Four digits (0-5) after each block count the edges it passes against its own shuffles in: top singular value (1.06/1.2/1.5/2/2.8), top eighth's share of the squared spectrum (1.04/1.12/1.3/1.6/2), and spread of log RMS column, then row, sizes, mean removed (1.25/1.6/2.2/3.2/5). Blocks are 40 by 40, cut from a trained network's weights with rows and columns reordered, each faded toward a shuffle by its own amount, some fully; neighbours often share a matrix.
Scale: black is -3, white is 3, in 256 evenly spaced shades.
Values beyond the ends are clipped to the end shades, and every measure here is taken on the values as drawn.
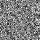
2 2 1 0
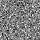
2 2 0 0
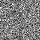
2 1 0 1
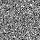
0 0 0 0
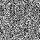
2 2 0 0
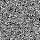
0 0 0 0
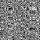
3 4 1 2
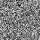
2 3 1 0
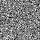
0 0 0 0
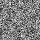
0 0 0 0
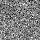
1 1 0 0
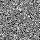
1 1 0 0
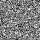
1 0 0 0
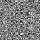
3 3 2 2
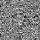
3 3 1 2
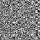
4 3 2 2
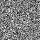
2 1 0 0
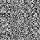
3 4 2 0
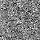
1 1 0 0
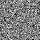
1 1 0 0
